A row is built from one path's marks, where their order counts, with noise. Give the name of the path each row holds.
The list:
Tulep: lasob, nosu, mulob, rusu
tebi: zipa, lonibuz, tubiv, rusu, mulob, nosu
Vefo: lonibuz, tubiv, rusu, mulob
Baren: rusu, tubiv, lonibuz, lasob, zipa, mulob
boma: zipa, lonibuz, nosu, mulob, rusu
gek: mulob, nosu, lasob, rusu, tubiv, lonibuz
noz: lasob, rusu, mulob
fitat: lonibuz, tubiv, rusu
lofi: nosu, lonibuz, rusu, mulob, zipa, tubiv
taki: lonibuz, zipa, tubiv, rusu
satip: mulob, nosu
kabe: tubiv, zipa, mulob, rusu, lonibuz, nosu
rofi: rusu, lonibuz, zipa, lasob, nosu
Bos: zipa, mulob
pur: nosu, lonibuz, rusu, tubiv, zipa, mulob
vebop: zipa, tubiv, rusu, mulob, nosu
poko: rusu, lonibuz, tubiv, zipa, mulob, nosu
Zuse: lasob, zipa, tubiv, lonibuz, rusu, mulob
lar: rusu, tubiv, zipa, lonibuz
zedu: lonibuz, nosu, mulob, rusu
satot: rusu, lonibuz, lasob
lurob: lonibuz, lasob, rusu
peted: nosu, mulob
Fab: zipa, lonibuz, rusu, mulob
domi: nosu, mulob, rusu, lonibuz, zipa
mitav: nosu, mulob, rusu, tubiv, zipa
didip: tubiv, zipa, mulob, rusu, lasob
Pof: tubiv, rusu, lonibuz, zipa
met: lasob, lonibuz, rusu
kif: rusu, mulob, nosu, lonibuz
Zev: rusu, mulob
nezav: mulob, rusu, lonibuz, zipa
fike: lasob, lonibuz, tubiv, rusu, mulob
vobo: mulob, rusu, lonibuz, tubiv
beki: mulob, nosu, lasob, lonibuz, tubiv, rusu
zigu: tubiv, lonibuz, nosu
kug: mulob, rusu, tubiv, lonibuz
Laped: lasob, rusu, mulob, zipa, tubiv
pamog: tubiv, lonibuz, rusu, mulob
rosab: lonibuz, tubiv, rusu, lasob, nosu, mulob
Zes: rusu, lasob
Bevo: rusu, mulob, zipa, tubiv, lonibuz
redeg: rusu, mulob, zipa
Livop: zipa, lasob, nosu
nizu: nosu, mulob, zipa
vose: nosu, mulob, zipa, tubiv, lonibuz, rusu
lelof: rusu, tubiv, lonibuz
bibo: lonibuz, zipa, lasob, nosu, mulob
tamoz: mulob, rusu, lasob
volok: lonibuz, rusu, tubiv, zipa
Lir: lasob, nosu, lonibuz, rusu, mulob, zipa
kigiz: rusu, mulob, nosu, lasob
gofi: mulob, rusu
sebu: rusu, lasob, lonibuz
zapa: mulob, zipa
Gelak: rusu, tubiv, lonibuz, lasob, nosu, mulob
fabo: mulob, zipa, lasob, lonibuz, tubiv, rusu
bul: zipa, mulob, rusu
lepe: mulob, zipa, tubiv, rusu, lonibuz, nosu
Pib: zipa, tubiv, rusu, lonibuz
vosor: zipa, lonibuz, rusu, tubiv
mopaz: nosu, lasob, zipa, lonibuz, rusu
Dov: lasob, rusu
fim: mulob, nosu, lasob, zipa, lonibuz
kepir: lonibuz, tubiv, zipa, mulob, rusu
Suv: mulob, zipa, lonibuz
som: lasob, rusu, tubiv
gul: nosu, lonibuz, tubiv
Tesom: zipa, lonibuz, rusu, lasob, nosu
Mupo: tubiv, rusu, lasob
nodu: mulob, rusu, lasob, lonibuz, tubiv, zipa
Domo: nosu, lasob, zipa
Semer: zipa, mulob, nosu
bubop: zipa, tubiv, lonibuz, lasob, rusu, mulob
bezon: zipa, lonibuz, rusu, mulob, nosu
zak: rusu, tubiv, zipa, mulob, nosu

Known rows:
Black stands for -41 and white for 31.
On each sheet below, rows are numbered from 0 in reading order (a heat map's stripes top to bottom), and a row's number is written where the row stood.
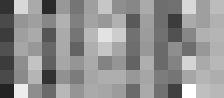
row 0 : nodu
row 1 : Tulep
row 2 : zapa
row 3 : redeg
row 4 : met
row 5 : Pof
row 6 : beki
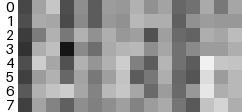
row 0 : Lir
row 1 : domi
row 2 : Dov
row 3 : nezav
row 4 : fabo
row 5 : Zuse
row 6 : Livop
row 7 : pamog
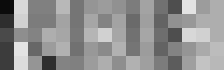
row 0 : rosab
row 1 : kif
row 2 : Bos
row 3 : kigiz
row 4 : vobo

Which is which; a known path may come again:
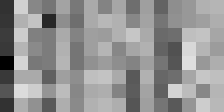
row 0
kif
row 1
nezav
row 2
gul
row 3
pur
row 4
rosab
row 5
Suv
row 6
rofi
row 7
gofi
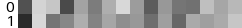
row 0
lepe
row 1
Zes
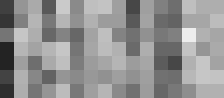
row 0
taki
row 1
Dov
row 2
tebi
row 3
bibo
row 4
peted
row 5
Mupo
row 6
Zev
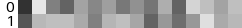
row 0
satot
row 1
Livop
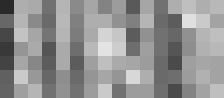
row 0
lurob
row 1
vose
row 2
satip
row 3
zapa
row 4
mitav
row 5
lofi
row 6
Laped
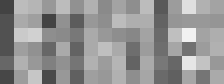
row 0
mopaz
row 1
domi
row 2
Tesom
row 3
redeg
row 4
boma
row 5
Lir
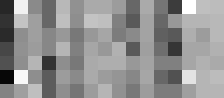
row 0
beki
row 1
lar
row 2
noz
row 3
Tulep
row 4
Pof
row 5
gek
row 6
kabe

